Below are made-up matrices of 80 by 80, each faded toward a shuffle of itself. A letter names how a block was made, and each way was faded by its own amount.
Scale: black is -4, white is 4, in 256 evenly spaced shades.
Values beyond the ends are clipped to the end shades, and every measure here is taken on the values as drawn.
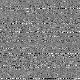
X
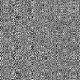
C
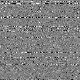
X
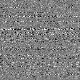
X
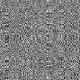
C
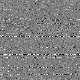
X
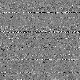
X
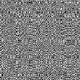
C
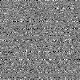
X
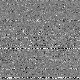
X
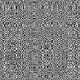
C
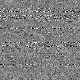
X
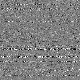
X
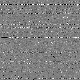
X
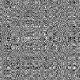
C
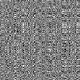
C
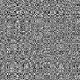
C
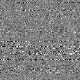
X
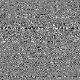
X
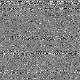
X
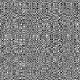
C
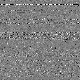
X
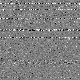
X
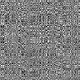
C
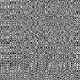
C
